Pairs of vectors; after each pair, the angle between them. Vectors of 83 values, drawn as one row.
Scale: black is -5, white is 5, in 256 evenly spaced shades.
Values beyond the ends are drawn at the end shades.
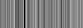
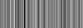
nearly parallel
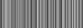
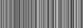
partly aligned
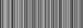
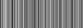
nearly parallel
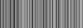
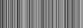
partly aligned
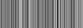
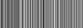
partly aligned
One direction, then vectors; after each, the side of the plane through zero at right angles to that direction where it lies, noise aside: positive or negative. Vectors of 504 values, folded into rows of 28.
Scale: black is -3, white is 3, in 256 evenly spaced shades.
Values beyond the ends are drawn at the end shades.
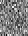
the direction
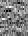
positive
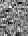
negative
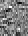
negative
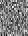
positive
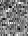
positive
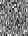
positive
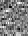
positive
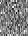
positive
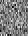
negative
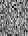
negative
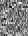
positive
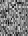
negative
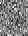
positive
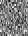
positive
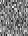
positive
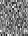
positive
